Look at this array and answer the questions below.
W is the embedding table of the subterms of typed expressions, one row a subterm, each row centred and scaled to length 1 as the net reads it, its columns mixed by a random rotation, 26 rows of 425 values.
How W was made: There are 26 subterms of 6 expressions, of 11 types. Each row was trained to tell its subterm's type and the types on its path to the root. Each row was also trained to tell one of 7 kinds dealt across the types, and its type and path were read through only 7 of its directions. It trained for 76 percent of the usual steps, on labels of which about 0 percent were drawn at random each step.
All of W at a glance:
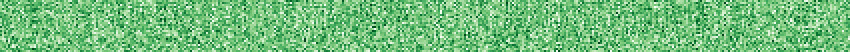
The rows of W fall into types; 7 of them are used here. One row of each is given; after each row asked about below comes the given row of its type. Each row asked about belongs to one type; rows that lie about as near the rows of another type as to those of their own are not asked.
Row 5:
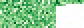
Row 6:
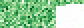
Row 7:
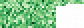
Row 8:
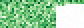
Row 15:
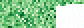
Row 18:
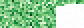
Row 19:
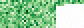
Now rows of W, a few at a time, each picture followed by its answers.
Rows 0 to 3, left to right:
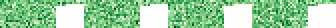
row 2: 8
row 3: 18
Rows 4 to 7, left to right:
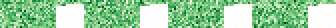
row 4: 8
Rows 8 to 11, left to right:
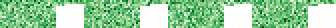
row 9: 7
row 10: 8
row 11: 5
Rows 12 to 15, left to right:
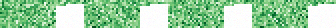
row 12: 7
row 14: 18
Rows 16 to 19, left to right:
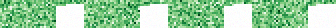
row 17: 15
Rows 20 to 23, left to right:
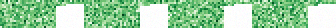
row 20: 19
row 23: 7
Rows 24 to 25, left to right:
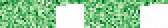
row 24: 5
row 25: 15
